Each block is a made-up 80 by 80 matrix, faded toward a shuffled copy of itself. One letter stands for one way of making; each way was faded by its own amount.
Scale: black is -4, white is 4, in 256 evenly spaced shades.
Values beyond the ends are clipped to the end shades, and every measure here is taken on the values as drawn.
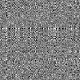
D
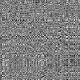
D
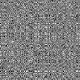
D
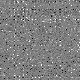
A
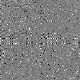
A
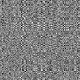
D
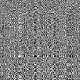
D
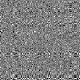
D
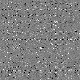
A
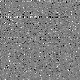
A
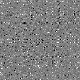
A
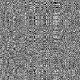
D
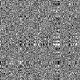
D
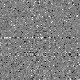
A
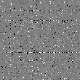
A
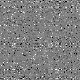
A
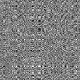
D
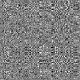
D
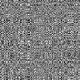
D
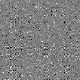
A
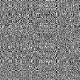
D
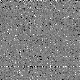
A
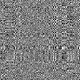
D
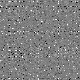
A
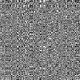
D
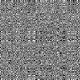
D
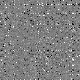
A
